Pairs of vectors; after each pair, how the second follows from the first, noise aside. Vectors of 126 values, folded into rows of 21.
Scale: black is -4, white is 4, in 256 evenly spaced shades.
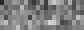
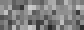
reversed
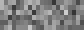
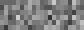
reversed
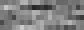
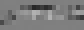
partly zeroed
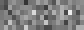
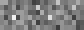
reversed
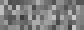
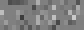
partly zeroed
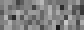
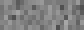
shrunk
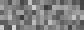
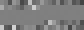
partly zeroed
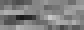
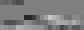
partly zeroed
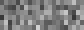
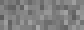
shrunk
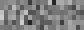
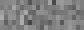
shrunk
